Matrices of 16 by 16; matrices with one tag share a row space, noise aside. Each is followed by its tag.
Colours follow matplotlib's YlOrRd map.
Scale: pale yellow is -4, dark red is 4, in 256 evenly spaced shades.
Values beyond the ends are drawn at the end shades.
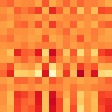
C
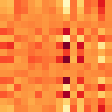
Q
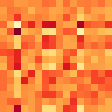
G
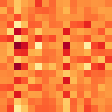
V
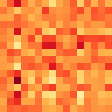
G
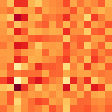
V
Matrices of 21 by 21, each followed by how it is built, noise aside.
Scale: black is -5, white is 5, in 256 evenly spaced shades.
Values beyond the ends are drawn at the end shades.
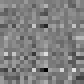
low rank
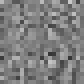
low rank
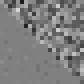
upper triangular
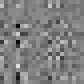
low rank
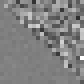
upper triangular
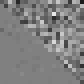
upper triangular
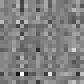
low rank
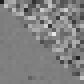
upper triangular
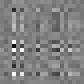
low rank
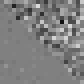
upper triangular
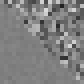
upper triangular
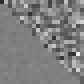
upper triangular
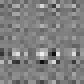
low rank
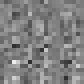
low rank
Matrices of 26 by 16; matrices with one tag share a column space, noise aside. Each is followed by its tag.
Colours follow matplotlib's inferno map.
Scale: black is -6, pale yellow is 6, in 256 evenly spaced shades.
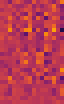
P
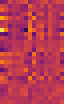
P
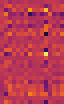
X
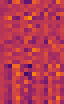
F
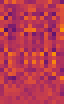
P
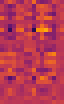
P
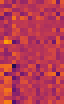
F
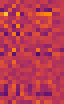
X
